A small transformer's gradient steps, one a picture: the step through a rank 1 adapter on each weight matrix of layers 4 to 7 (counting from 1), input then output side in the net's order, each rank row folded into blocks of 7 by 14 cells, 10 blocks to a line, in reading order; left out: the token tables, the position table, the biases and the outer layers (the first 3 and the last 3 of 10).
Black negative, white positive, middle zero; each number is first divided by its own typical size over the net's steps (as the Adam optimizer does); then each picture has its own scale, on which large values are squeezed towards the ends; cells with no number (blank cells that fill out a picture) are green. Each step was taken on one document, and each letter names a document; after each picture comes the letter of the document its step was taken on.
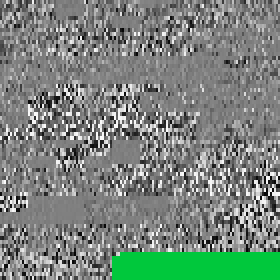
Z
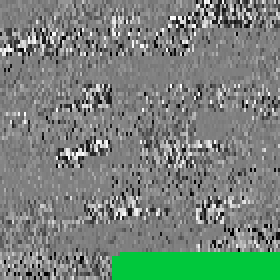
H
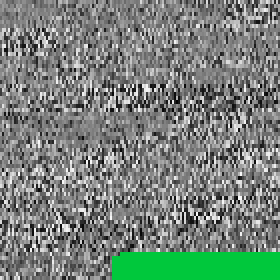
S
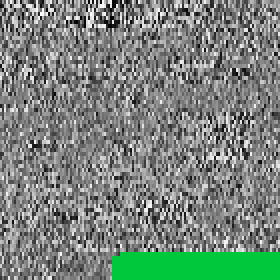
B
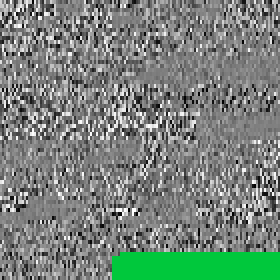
Z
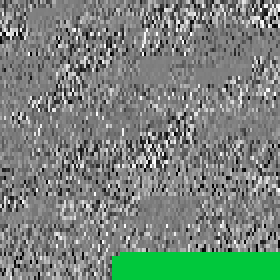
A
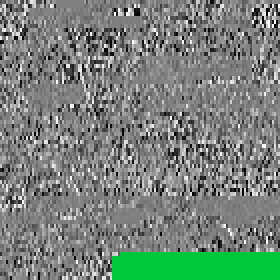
A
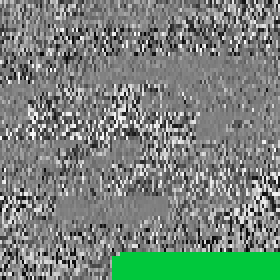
Z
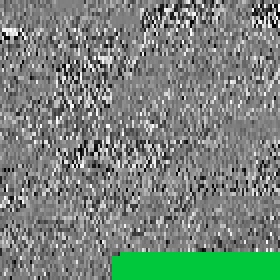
A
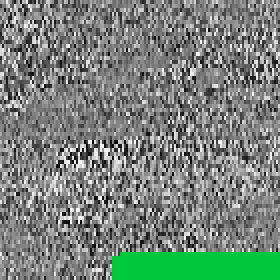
B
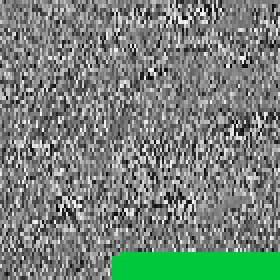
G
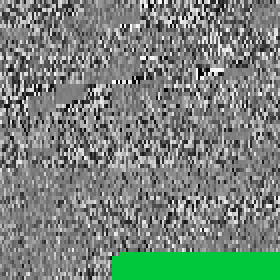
G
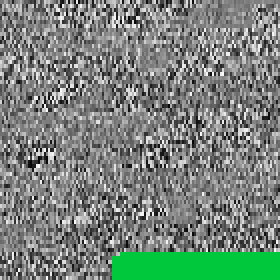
B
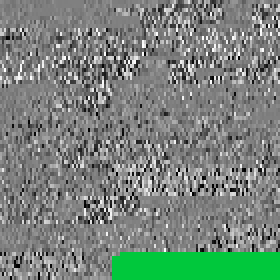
A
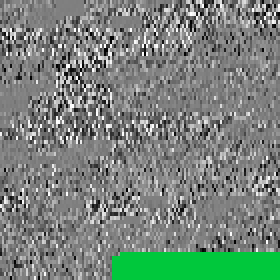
A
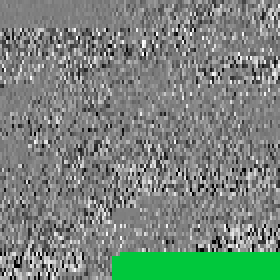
A
